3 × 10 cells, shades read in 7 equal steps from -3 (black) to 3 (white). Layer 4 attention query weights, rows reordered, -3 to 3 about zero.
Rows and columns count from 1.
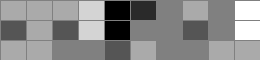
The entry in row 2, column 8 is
-1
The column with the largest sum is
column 10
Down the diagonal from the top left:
1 1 0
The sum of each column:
1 3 0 4 -7 -1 0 0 1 7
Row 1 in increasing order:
-3 -2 0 0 1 1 1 1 2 3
